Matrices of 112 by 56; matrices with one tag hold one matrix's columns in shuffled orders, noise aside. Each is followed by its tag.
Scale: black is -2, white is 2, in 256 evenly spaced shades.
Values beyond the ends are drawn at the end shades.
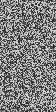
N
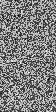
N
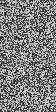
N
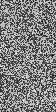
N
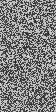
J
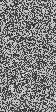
N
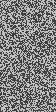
J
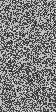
J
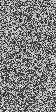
J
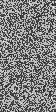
N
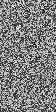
N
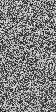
J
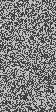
N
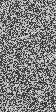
J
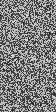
J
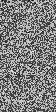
N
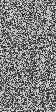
J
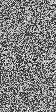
J
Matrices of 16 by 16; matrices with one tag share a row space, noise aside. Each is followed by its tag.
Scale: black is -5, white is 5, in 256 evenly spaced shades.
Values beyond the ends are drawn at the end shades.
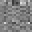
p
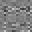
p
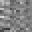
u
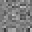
p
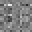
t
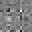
t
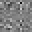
t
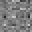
p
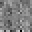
t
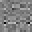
p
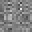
t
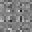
t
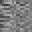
u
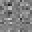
t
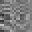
u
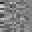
u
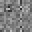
t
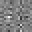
t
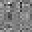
t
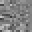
u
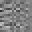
u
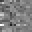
u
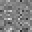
t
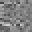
u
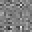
t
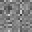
t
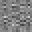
p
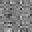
t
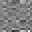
p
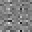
t
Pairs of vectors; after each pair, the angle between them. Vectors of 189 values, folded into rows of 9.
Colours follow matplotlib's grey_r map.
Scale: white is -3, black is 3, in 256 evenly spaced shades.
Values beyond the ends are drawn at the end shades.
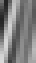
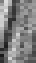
nearly opposite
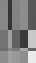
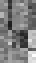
nearly parallel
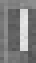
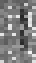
partly opposed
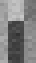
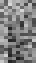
partly aligned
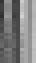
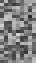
orthogonal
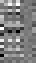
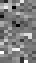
orthogonal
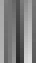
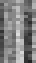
nearly opposite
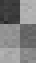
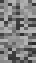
orthogonal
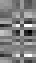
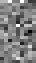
partly aligned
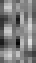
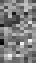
partly aligned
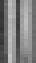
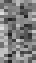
partly opposed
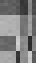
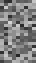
orthogonal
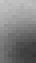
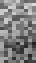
partly aligned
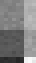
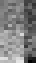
nearly opposite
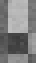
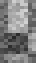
nearly parallel
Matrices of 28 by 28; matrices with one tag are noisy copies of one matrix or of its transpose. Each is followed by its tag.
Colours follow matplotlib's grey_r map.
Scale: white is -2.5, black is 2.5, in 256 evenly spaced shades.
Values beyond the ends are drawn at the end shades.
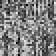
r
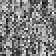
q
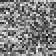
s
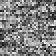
q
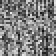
r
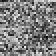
s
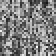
q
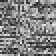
r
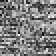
r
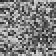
s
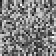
s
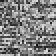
r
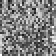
s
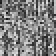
r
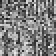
r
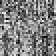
r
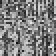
r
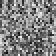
s
